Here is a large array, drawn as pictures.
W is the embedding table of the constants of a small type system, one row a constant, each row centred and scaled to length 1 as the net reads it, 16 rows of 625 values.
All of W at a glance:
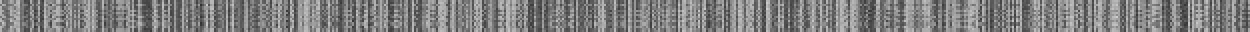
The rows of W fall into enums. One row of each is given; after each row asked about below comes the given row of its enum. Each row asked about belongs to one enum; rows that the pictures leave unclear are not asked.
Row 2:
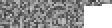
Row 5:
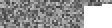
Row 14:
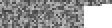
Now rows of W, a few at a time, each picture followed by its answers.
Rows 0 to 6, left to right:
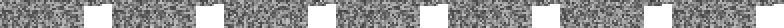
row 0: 14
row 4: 14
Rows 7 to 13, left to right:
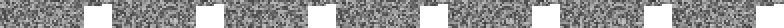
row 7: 5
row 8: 2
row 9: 14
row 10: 5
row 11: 2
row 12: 2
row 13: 5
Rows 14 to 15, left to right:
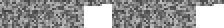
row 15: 14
